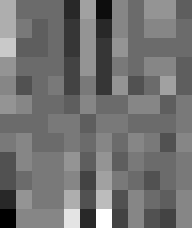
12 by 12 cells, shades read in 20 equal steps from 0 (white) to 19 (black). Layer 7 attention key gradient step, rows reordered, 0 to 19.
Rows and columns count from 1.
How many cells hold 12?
12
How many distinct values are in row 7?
3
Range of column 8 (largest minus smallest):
6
